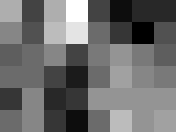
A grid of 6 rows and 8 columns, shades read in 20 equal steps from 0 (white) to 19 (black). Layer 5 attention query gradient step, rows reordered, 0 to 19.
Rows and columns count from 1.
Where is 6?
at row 1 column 1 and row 1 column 3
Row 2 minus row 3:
-3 2 -4 -12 1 7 9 1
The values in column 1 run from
6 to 15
